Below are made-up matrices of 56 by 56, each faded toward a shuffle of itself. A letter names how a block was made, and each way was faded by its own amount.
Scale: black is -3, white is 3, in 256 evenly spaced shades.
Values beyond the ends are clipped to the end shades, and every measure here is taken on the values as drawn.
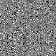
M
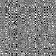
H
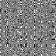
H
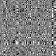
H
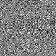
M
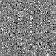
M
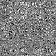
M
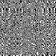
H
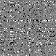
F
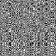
H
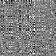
H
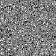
M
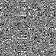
M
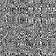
H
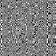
H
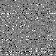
F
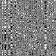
H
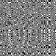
H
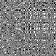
H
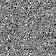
M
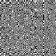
H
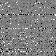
F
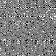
F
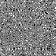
M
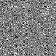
M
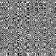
H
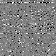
F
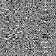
M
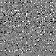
F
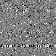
F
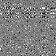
F
